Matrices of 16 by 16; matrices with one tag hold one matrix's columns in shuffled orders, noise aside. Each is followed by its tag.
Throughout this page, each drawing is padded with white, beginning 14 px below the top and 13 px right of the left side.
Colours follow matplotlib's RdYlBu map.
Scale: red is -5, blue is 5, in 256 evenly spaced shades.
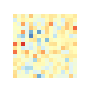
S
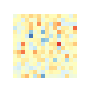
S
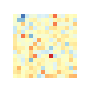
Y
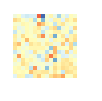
Y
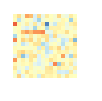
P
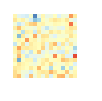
Y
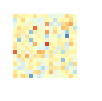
S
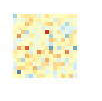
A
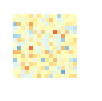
A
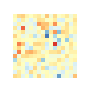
S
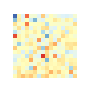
Y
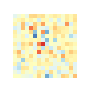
S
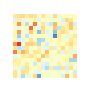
S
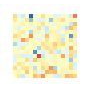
Y
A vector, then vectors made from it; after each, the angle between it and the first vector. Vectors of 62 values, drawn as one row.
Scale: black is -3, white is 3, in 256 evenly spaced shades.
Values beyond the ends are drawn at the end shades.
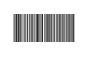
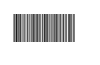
partly aligned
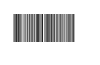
nearly parallel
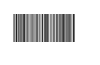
partly aligned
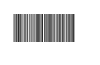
nearly parallel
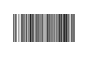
orthogonal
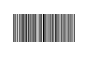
nearly opposite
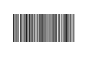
orthogonal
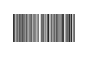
orthogonal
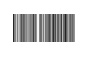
partly opposed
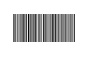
nearly opposite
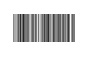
orthogonal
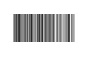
partly aligned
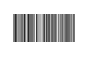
orthogonal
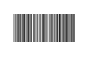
orthogonal
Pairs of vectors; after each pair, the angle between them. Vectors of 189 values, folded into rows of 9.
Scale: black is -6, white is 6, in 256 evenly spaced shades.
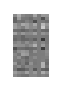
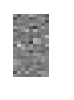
orthogonal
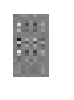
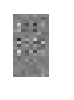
nearly parallel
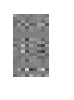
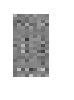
nearly parallel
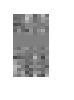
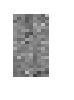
partly opposed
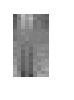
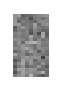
partly opposed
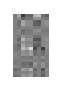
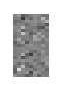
orthogonal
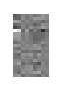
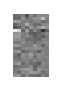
nearly parallel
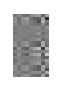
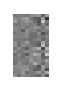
nearly parallel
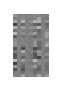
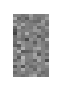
partly opposed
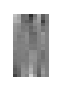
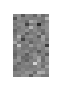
orthogonal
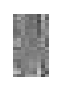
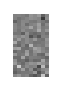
partly opposed
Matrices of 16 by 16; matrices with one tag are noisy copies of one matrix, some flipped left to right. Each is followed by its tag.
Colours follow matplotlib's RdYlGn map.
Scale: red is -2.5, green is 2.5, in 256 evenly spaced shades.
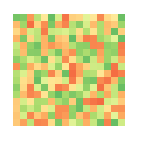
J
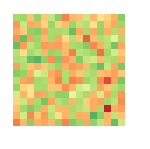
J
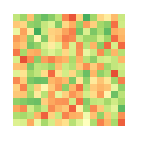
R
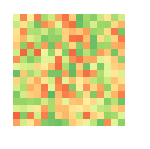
R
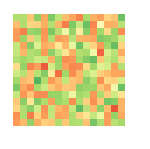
J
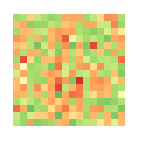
R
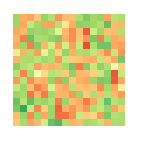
R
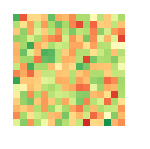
J
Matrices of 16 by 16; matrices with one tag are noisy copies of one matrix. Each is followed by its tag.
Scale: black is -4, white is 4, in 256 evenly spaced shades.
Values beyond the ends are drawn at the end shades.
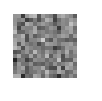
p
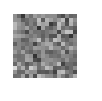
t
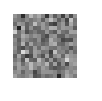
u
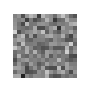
p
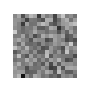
p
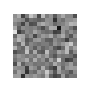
p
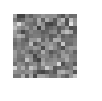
t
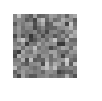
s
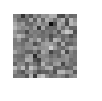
t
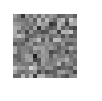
t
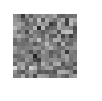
t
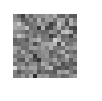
t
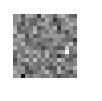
p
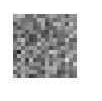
s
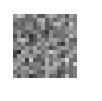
s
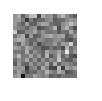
p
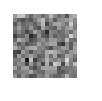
s
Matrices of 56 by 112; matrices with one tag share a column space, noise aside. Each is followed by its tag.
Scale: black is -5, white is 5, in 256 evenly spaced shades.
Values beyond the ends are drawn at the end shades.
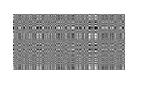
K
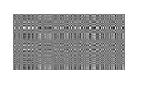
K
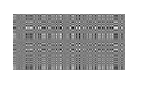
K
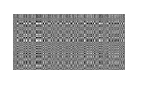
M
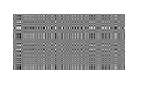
K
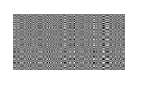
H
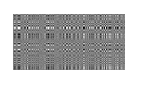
K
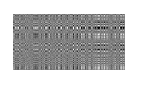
K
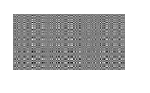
H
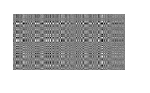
M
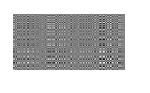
H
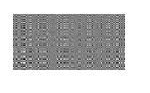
H
